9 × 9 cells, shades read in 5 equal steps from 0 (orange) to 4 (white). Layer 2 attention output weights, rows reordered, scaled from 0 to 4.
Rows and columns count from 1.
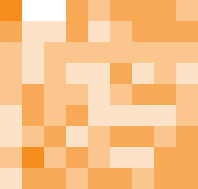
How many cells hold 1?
28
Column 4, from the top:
1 1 2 3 2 1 3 1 2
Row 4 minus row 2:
1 0 -1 2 0 -1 2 1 2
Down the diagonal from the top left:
0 3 2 3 3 3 1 1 1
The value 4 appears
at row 1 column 2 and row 1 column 3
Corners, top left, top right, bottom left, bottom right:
0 2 3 1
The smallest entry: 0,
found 2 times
